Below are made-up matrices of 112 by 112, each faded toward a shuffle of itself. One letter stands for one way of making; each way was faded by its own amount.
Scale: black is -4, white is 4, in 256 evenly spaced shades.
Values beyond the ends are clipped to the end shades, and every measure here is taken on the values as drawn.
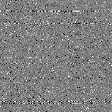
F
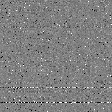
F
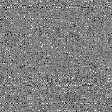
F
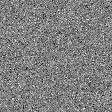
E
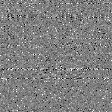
F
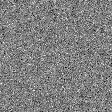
E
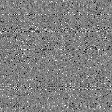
F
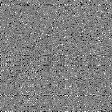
F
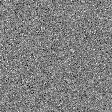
E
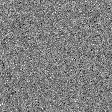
E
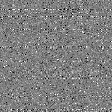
F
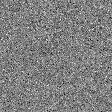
E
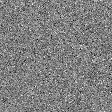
E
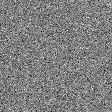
E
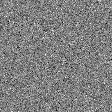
E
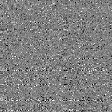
F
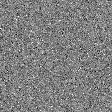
E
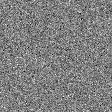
E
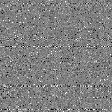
F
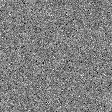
E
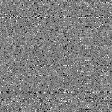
F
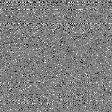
F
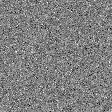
E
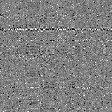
F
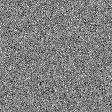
E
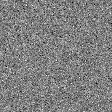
E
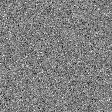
E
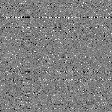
F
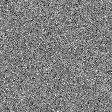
E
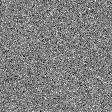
E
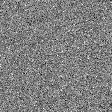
E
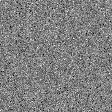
E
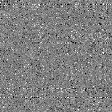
F
